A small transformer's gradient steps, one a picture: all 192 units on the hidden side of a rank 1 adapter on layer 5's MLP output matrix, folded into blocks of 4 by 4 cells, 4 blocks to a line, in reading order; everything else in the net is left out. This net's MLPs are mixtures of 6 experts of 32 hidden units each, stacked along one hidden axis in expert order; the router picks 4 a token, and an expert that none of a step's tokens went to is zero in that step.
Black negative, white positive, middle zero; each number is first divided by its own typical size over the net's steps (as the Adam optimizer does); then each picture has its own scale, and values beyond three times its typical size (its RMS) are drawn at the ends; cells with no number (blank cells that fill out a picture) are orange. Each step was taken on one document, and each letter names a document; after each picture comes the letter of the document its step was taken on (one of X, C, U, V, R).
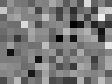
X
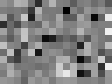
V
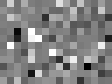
X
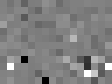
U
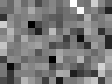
V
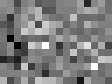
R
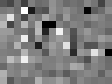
R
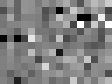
X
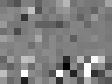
U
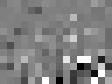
U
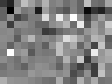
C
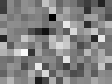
C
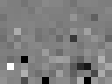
U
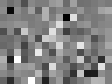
V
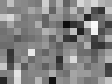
X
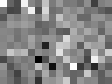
C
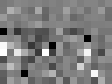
V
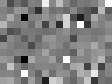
U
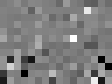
U
